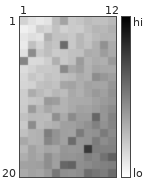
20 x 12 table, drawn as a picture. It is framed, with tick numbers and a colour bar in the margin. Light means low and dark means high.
The halves do not mirror each other. The ninth with the highest average is the bottom right. Values rise toward the bottom right. The top left is the ninth with the lowest average. No regular stripes run through it. The top right is the calmest part.
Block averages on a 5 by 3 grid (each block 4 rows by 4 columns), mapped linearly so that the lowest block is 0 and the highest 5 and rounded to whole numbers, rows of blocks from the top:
0 1 2
1 2 3
1 2 3
2 3 4
3 4 5
